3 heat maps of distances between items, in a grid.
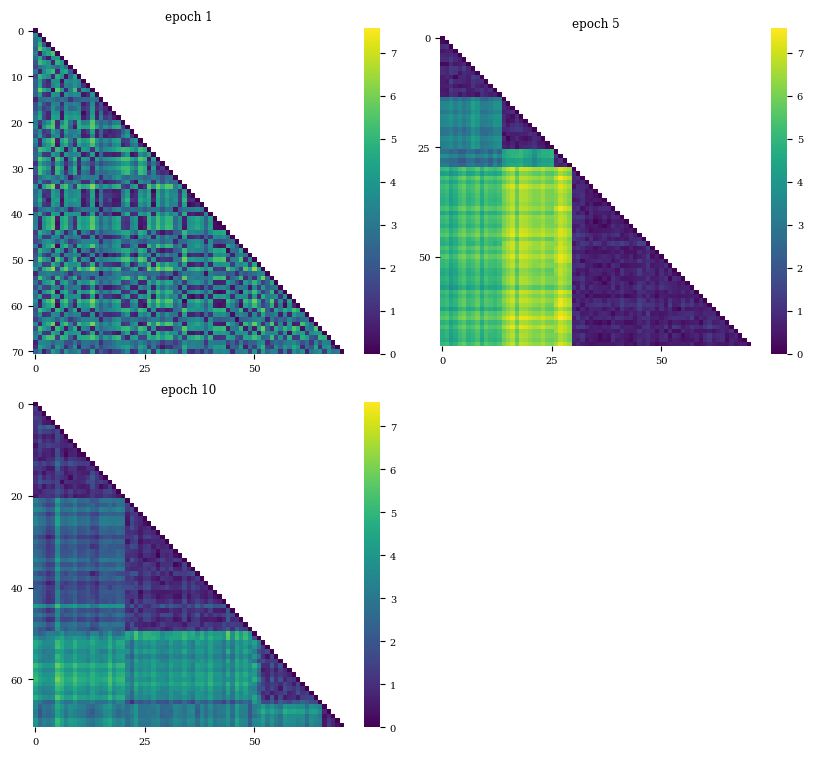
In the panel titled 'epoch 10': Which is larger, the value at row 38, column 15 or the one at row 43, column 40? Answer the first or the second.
the first
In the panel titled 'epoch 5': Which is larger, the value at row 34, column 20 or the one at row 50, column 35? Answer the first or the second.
the first
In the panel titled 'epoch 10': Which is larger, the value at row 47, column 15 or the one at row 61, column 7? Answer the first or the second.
the second
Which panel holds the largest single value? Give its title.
epoch 5
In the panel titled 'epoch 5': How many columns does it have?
71
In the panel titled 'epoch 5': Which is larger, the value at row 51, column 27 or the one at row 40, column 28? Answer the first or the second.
the first
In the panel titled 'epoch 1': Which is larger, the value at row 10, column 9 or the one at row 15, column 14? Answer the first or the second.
the first
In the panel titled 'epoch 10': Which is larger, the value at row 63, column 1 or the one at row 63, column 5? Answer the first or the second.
the second
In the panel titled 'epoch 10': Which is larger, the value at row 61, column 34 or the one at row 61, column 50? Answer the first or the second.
the first
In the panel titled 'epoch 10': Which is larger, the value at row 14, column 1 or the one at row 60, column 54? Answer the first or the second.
the second
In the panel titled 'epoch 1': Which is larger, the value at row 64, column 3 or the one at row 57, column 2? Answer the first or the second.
the first
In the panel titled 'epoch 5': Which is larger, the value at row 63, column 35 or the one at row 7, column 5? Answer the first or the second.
the second
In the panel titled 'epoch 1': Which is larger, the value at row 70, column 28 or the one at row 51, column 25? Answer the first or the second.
the first
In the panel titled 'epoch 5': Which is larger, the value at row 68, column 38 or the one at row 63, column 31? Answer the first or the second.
the second
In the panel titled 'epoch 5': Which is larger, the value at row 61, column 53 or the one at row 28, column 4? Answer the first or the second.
the second
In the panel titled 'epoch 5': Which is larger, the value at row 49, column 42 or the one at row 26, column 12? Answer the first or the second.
the second
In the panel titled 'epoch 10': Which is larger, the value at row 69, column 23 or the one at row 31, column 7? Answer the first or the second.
the first
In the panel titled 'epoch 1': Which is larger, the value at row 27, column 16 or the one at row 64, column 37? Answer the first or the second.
the second
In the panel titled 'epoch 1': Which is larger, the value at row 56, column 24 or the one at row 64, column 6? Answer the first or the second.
the second
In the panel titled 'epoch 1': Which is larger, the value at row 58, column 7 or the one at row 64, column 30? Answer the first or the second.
the second
